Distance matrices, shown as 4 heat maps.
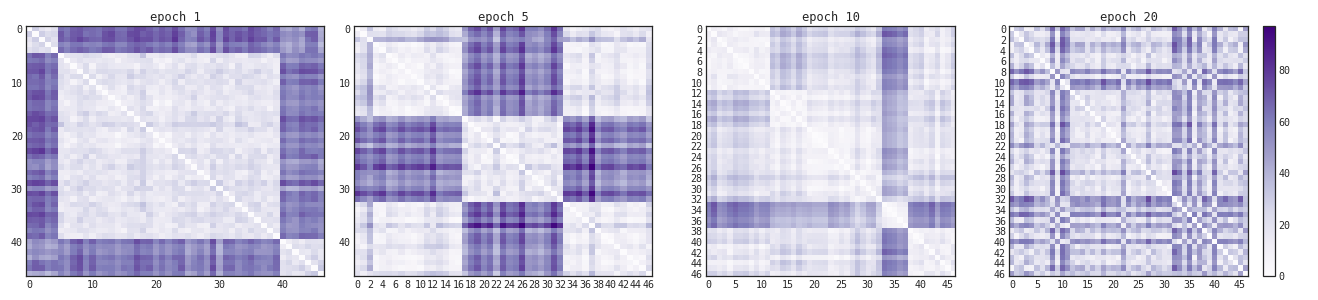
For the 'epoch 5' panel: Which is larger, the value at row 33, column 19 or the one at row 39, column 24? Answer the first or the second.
the first
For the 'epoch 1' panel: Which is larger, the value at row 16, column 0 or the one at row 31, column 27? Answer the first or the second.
the first
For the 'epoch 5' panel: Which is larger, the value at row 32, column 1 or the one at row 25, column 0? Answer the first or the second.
the second
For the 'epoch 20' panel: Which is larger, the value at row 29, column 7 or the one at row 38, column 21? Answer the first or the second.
the second
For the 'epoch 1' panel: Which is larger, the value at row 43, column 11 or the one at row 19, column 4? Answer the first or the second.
the second
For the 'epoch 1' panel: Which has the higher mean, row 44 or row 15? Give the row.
44
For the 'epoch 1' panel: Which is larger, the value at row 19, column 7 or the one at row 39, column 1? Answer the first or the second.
the second
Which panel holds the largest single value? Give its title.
epoch 5
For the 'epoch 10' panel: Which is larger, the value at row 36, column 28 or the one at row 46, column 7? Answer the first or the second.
the second
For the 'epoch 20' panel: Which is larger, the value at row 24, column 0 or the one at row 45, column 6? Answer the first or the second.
the first
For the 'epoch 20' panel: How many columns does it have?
47
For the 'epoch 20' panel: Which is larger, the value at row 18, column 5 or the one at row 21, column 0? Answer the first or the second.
the second
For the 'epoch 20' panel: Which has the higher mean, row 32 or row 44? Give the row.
32
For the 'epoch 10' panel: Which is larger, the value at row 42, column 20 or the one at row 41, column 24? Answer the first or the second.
the first
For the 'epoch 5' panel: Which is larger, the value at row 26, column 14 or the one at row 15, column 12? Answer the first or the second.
the first
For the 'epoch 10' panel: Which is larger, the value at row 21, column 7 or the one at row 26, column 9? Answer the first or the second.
the first
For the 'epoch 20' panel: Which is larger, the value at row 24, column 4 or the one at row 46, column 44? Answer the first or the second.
the first
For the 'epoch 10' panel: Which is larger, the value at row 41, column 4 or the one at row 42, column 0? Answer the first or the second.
the second
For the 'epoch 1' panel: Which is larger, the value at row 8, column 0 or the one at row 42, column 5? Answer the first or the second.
the first
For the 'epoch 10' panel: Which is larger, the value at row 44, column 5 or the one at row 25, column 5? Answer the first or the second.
the second
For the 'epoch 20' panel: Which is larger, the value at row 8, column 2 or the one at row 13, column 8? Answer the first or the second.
the first
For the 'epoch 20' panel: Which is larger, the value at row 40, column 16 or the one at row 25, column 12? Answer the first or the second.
the first
